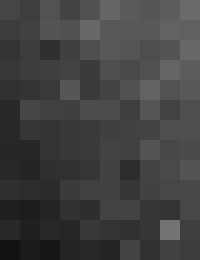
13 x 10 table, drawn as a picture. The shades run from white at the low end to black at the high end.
Ninth with the highest average: bottom left. Slope: up to the bottom left. Odd rows or columns: none. Grain: fine. Roughest part: bottom right.
